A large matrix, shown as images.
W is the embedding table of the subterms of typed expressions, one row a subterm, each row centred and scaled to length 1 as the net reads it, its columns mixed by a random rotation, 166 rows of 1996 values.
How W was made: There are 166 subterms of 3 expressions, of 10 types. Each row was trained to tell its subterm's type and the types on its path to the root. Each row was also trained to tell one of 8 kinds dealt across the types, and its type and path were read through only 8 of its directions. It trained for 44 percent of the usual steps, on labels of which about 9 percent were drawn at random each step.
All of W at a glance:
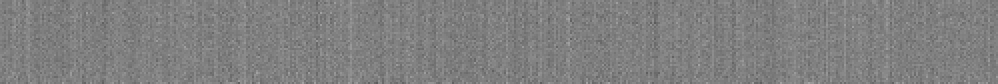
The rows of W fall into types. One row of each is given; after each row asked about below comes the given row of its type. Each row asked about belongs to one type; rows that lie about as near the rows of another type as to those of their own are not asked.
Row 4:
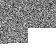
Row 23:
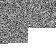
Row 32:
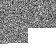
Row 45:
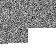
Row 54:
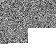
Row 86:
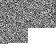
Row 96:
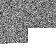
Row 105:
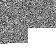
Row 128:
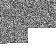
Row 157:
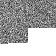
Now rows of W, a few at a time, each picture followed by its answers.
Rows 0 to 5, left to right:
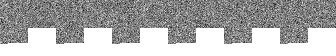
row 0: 105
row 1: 54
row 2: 23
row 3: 32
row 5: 32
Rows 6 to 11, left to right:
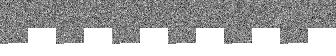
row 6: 86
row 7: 45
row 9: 86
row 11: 45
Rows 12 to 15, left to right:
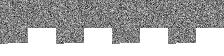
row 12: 4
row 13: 157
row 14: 96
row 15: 32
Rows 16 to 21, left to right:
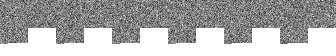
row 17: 54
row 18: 4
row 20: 157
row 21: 128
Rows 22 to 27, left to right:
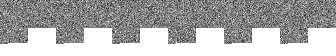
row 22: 86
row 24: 157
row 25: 157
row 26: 157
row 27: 128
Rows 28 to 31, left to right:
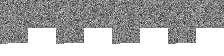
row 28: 86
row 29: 45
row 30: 45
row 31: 23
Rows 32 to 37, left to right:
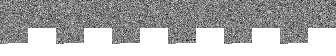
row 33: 105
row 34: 32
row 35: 23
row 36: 4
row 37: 45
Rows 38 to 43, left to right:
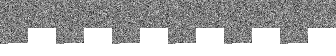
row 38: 32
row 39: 54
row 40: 32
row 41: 128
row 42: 54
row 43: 45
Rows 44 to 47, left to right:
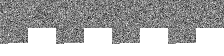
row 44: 45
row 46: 4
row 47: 32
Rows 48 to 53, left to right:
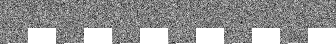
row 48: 32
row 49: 45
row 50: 157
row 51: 157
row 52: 4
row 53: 86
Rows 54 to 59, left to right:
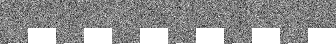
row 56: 157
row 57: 96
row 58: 54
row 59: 32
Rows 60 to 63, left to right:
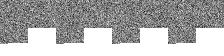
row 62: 45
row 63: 86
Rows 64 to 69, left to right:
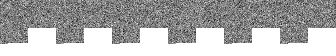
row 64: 128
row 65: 54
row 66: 4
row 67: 96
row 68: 128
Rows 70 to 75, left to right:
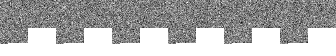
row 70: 157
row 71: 105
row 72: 105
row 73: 157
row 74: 4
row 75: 54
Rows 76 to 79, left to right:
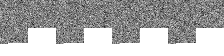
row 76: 45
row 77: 54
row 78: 4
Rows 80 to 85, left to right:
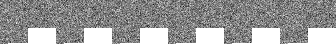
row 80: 157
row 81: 157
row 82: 96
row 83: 32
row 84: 23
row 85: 96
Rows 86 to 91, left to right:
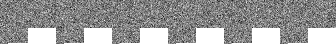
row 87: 45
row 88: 32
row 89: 96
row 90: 4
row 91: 86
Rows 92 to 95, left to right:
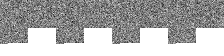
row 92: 4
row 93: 54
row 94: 105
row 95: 4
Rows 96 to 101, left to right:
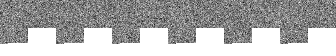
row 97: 45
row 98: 86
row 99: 157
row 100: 54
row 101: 157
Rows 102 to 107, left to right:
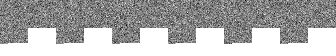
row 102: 128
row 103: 96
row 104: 105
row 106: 45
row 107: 23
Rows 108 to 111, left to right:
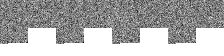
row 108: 54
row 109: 54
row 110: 157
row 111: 105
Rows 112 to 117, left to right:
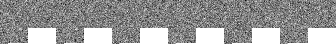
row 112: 23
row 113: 23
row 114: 105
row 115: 32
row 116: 54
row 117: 4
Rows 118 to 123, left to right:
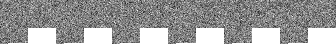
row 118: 23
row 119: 157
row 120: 4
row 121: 96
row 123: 23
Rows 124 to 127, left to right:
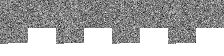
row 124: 32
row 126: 4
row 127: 45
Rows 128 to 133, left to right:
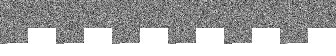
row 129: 54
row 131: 45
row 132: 45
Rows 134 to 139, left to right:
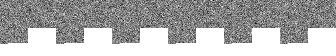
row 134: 105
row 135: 23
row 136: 96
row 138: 32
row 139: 105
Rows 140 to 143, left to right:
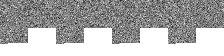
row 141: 86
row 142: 128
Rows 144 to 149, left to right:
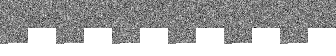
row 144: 86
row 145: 86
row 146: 4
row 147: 4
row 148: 105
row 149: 32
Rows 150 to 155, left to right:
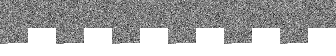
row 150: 32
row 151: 4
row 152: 23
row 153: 45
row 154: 96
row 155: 105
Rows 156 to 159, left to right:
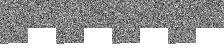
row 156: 86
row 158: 96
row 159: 105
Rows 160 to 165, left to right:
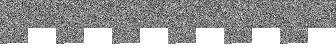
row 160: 105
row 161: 86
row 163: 105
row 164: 96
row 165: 86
